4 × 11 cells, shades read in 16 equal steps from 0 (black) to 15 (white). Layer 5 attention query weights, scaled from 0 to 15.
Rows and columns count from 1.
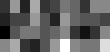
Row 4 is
8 10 3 2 5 9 15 8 7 7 13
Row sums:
63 55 53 87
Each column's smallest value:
0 4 2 2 3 2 7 3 1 3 4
